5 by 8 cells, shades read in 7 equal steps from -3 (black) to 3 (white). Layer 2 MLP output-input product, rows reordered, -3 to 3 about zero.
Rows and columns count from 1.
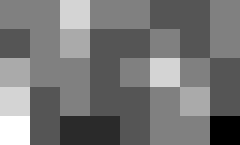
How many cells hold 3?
1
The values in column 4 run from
-2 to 0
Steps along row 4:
down up down same up up down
